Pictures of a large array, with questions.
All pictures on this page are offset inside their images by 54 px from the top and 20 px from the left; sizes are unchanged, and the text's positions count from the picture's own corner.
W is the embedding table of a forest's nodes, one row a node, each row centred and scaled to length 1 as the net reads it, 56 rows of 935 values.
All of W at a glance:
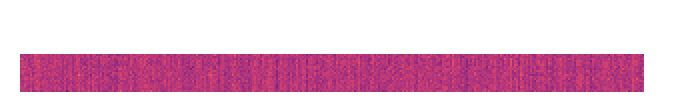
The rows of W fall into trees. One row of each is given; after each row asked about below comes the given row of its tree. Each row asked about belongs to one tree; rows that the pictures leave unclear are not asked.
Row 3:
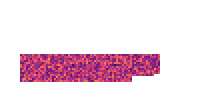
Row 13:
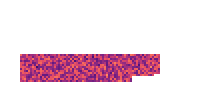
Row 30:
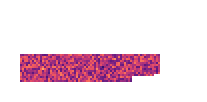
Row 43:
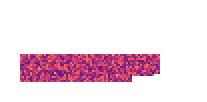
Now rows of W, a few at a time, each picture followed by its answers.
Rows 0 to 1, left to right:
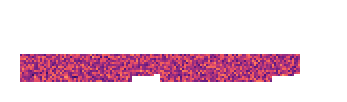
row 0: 30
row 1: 13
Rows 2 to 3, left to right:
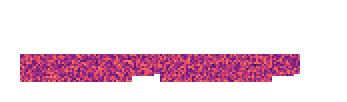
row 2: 13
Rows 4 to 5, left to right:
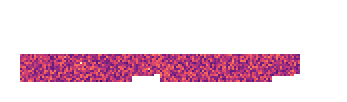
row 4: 13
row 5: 30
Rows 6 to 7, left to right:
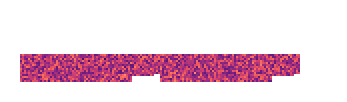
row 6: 43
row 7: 43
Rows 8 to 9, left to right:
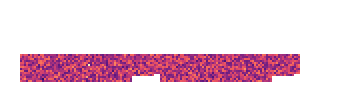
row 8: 13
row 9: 13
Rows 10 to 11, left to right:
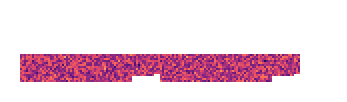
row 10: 13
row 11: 43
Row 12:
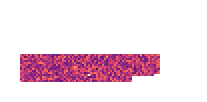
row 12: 13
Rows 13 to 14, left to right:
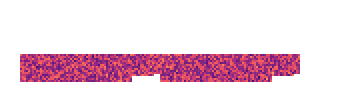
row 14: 43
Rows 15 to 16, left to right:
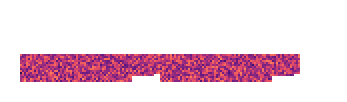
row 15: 13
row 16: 13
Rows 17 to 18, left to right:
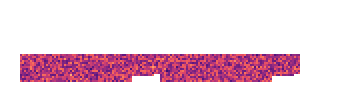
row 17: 43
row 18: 3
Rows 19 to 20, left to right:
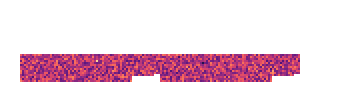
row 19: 43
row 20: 43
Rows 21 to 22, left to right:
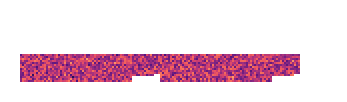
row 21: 3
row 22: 30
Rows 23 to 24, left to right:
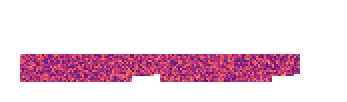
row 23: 43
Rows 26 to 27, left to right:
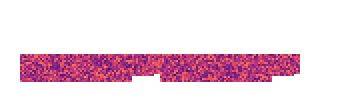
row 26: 13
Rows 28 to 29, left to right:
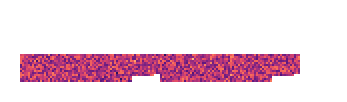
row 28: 30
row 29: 43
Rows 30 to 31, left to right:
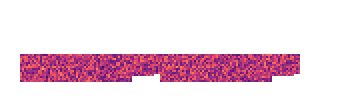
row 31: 30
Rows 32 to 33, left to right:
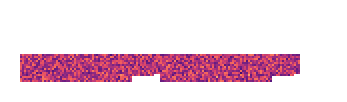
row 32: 43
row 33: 30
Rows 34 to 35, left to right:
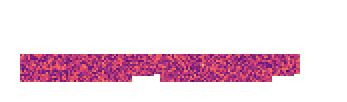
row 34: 43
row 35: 13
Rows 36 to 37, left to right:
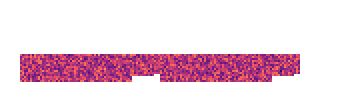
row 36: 13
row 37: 43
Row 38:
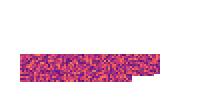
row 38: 43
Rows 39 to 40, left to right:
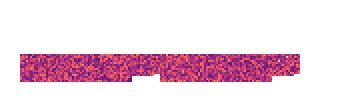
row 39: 30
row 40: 13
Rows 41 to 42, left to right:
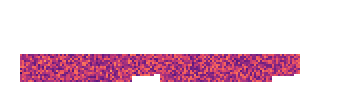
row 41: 13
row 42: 13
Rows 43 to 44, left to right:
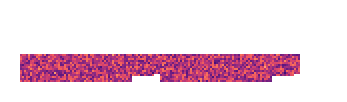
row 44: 30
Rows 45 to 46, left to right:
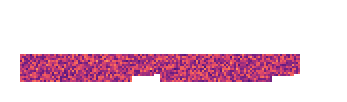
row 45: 43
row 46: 30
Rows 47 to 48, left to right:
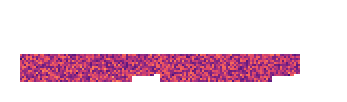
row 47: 13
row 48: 30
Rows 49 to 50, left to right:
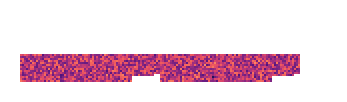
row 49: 43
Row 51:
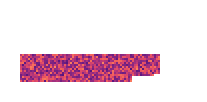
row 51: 43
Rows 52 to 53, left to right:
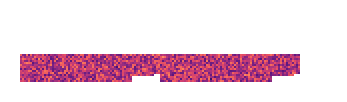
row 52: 13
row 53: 30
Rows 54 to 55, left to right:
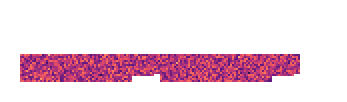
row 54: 43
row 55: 30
